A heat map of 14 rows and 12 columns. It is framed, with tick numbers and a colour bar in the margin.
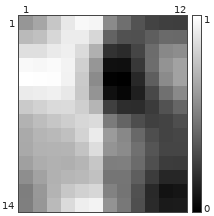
The left part is higher, up to a seam about 50% of the way across. The ninth with the highest average is the top left. No lone cell stands out from its neighbours.
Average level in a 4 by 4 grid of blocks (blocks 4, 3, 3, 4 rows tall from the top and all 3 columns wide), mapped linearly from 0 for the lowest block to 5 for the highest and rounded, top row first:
4512
5402
4421
3420
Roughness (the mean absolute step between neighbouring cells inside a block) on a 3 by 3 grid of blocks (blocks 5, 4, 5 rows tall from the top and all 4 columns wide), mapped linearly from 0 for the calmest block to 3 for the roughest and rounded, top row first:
0 3 1 / 0 3 1 / 0 1 0
